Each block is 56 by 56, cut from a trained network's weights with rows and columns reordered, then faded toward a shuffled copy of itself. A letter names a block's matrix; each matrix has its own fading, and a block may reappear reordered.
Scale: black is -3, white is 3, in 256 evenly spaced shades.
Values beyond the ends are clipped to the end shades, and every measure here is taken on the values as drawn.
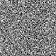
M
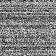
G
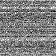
G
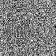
M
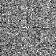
M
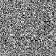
M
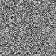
M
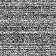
G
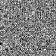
M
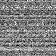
G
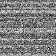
G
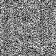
M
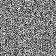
M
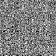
M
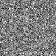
M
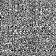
M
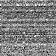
G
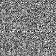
M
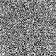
M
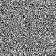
M
